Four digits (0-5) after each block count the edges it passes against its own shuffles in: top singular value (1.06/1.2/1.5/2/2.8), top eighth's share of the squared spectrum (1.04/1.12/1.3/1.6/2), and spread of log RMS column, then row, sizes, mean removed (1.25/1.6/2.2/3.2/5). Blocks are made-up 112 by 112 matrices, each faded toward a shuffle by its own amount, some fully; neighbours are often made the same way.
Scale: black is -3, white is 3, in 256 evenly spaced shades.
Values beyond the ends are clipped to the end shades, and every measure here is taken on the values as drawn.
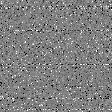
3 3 1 2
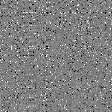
4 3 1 2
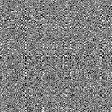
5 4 3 3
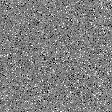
3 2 1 0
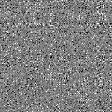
4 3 2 2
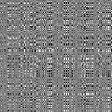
5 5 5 4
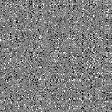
4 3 2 2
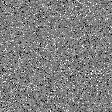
2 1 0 0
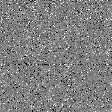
3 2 1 1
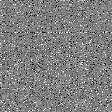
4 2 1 2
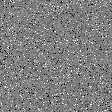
0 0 0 0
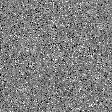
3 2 0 0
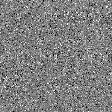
3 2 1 1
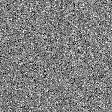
0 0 0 0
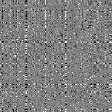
5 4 3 3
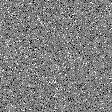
0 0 0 0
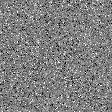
2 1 0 0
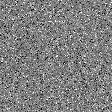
2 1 0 0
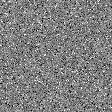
0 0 0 0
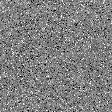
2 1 0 0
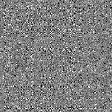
4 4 3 3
